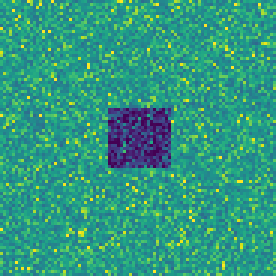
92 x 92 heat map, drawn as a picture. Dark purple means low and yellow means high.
Ninth with the lowest average: centre. Stripes: none. Odd patch: lower, in the centre.
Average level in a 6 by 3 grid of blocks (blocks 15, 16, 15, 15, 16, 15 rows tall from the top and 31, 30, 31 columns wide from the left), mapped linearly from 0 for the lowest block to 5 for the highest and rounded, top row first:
5 5 5
5 5 5
5 0 5
5 0 5
5 5 5
5 5 5
